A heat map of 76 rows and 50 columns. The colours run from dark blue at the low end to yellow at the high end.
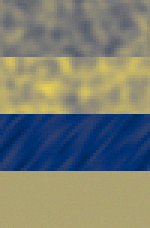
The table splits into 4 rows of 1 panel. Panel 1,1: middling, blotchy. Panel 2,1: high, blotchy. Panel 3,1: very low, slanting up to the right, faint in contrast. Panel 4,1: high, flat.
